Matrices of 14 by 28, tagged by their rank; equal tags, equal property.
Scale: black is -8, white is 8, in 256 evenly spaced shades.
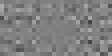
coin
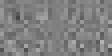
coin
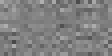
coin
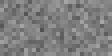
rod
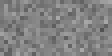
rod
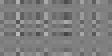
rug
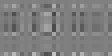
rug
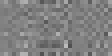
coin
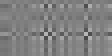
rug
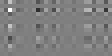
rug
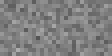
rod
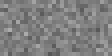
rod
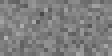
rod
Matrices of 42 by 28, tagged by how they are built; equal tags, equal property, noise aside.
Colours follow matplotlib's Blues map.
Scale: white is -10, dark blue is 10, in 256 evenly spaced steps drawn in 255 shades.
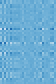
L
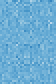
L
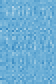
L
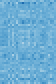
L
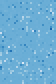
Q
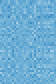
L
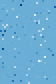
Q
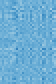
L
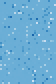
Q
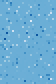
Q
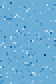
Q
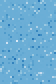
Q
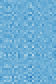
L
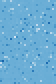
Q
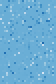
Q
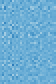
L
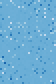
Q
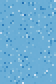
Q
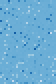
Q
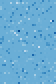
Q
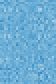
L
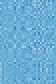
L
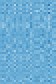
L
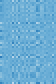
L
